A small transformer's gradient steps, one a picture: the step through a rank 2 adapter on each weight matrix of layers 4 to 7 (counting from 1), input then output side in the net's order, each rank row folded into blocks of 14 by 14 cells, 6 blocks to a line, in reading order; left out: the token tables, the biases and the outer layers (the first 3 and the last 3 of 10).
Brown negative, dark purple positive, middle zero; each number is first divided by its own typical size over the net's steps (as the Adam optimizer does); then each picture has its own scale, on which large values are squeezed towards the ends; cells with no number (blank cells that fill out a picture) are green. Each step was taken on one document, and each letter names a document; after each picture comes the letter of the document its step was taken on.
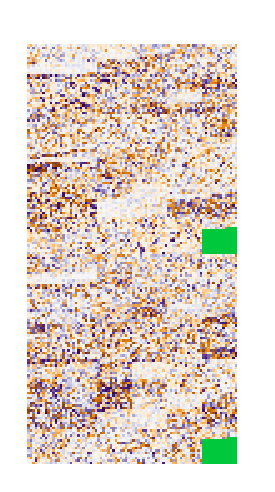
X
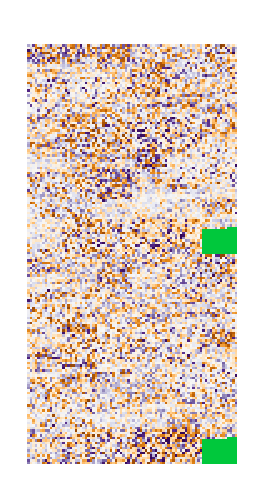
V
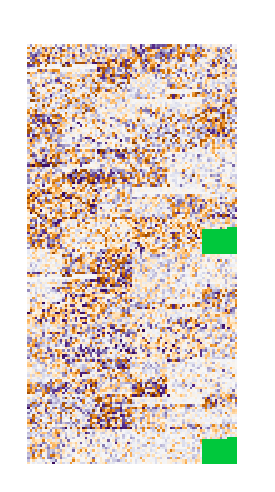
X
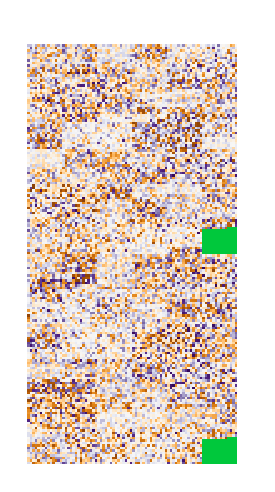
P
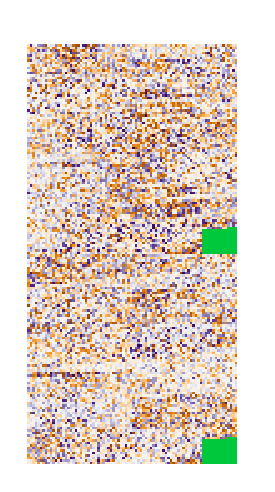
V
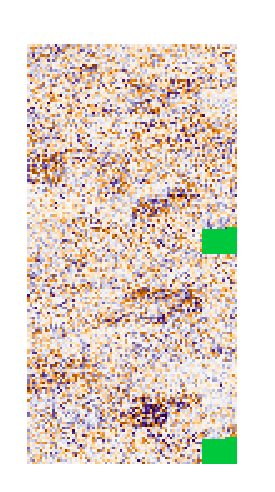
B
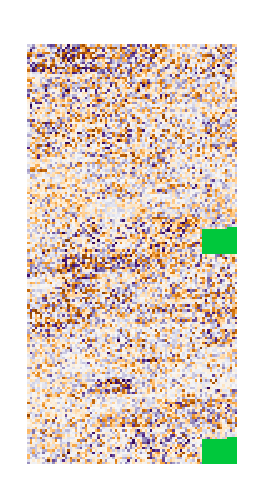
V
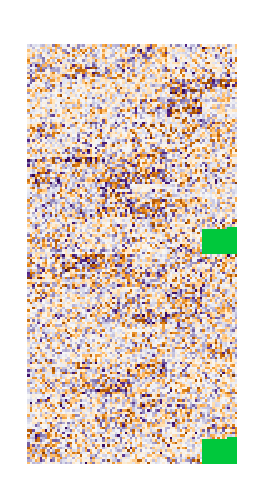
B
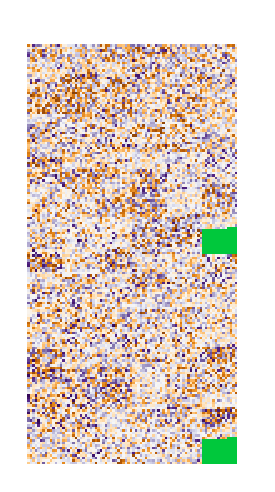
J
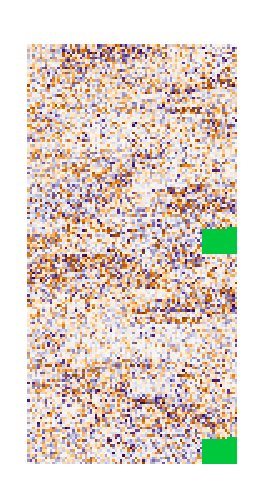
B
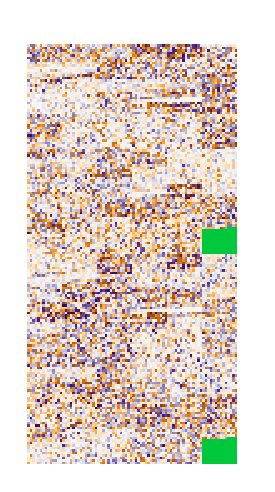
X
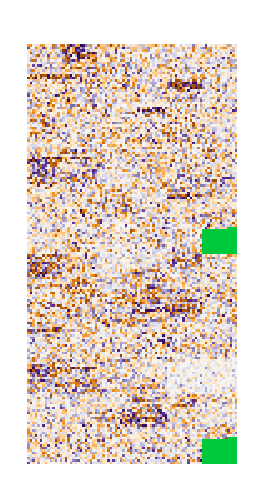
B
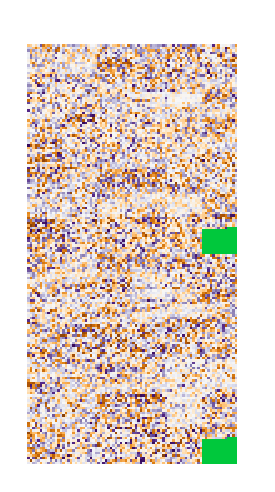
X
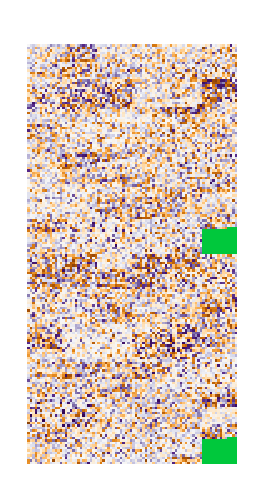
P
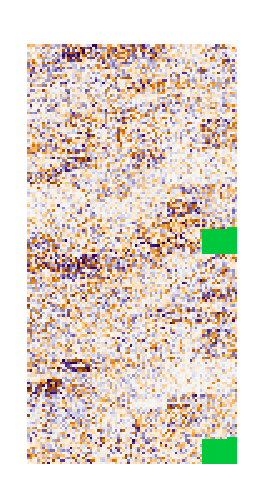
V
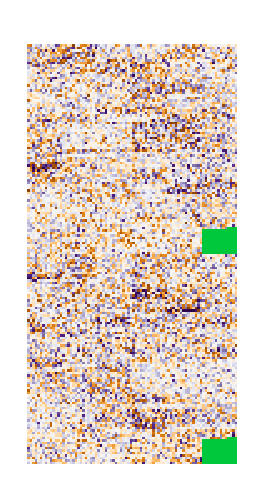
B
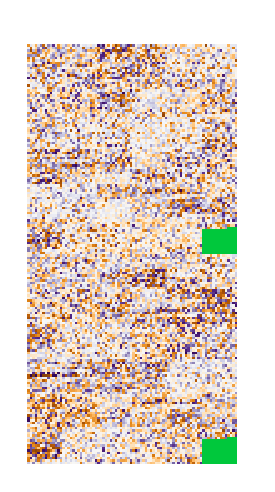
P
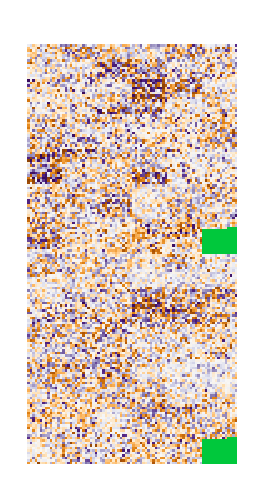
X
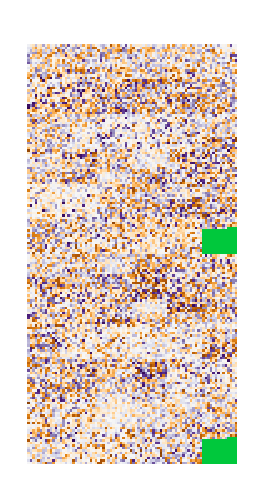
P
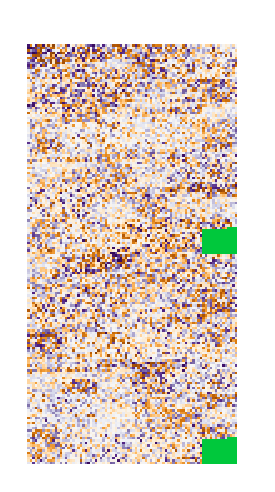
P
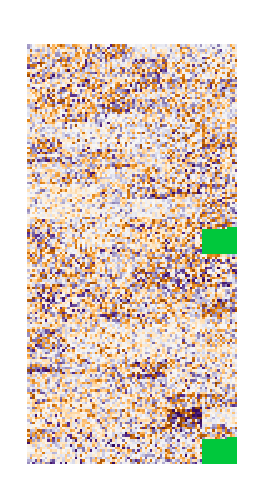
P
